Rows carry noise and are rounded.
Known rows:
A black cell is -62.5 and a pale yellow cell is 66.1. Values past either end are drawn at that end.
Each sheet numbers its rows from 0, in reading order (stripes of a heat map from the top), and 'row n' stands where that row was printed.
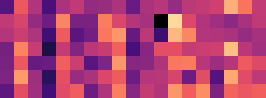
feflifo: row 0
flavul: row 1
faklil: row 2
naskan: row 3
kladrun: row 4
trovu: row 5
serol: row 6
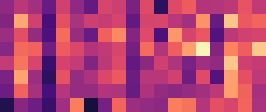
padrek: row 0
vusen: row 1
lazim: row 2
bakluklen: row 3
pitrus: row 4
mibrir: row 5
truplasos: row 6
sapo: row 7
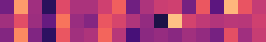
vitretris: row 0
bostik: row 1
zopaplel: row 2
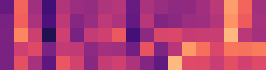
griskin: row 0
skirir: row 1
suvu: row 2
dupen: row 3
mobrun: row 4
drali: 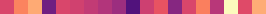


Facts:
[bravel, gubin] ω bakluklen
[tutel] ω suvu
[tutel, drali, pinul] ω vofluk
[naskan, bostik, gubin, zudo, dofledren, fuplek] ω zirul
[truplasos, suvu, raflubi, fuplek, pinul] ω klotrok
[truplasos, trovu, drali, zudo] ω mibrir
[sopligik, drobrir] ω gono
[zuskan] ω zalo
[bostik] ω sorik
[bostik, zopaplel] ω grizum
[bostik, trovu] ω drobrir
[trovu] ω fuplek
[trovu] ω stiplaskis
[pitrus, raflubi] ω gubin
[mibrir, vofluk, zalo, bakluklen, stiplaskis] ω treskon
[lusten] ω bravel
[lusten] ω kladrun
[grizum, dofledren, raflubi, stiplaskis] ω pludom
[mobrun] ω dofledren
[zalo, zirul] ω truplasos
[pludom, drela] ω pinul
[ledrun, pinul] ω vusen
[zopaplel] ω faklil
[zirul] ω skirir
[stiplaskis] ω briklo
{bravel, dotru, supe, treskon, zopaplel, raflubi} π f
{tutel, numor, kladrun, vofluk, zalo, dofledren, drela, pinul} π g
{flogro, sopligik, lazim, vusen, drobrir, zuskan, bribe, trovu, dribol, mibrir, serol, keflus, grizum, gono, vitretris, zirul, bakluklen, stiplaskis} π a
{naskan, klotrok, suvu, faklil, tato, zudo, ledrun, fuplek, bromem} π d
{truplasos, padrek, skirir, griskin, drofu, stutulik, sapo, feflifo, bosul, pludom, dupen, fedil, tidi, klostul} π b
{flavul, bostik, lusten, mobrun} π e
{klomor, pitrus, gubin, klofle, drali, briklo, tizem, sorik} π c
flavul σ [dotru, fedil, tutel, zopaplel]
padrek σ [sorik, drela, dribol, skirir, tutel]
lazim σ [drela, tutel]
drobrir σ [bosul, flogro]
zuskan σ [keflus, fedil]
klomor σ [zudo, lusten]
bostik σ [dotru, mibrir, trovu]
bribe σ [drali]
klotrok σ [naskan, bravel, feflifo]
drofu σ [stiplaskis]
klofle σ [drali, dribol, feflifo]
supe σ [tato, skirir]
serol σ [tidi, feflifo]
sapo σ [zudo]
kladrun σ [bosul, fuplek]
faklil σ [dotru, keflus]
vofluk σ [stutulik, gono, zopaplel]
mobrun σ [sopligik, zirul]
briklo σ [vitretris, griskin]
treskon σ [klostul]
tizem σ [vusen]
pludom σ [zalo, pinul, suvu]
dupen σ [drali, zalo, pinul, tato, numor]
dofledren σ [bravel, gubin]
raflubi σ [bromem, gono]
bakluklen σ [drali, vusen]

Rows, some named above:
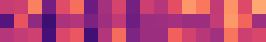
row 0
klofle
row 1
bosul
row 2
briklo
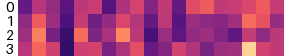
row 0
drofu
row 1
fedil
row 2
dotru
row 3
gubin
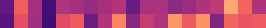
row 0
tidi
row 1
serol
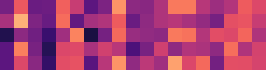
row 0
kladrun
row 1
drela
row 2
sapo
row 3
bravel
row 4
drobrir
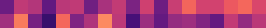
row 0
pludom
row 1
dotru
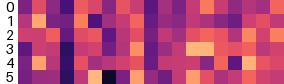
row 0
supe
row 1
tutel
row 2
tizem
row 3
klotrok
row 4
dribol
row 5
klomor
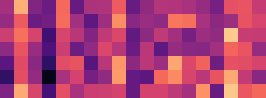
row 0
drela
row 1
vofluk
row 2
sorik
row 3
fedil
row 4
drobrir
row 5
zudo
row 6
vusen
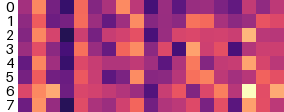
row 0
dotru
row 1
vofluk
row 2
tato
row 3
zuskan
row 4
lusten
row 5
dofledren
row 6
drali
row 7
gono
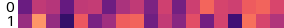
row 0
pludom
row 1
keflus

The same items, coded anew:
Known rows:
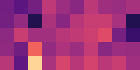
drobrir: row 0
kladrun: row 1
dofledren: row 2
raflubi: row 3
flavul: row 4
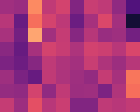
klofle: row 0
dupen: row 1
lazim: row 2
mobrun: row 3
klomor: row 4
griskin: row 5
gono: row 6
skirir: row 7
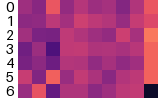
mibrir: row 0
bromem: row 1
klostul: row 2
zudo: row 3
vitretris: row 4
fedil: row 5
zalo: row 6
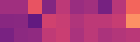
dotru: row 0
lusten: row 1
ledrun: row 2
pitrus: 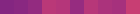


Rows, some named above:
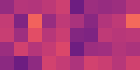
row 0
vusen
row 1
fedil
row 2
skirir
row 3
drali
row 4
mobrun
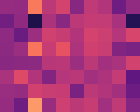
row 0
serol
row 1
kladrun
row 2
mobrun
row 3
klotrok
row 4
pitrus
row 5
tutel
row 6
tizem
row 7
faklil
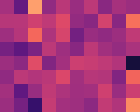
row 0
zuskan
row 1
feflifo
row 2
dribol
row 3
drobrir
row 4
vofluk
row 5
gubin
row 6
drofu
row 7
bosul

